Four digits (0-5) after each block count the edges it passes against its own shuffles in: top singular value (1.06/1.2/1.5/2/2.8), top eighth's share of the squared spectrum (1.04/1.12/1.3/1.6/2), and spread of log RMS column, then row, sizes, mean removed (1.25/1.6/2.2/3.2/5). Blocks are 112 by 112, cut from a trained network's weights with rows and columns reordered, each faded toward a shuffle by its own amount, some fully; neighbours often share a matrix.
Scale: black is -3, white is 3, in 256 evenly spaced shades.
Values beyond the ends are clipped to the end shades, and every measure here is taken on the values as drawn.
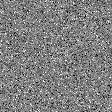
0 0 0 0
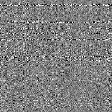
4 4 2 4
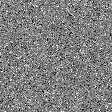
0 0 0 0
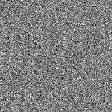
4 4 1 2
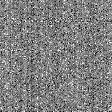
3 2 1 2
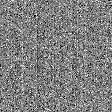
2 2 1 1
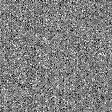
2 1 0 1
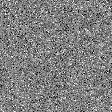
1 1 0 1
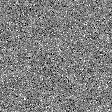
0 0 0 0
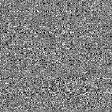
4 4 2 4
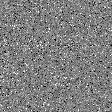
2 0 0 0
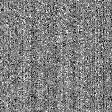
3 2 1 2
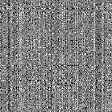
4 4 2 3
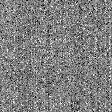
2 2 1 0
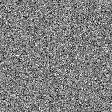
0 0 0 0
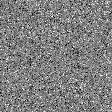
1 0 0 0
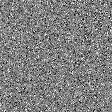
0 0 0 0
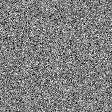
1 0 0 0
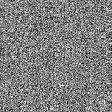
3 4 1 2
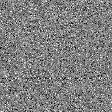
2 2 1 1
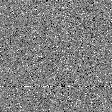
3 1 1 1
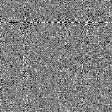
4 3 3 2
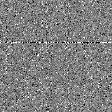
3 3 2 2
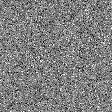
1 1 0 0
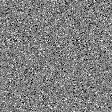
1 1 0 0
